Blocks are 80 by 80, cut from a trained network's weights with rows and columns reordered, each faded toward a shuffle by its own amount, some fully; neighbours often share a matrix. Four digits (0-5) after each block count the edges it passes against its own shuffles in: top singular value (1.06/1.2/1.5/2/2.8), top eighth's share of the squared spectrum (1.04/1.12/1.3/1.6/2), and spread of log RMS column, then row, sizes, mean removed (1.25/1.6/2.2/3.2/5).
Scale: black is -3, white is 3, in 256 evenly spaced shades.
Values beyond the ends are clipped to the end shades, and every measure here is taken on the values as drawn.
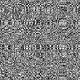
5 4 2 3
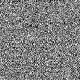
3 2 0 1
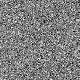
3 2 0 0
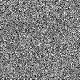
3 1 0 1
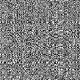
4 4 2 3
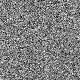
0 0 0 0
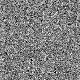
2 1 0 1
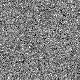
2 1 0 0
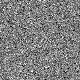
0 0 0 0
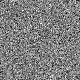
2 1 0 0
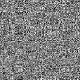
4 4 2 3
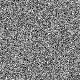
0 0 0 0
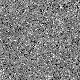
2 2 0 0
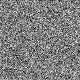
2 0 0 0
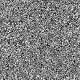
2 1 0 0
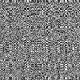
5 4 2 3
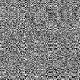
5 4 2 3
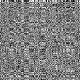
5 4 1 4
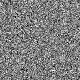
2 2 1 0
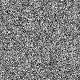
0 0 0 0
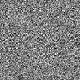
4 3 0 2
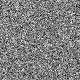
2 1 0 0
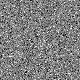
0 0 0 0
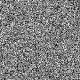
2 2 0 0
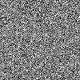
3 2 1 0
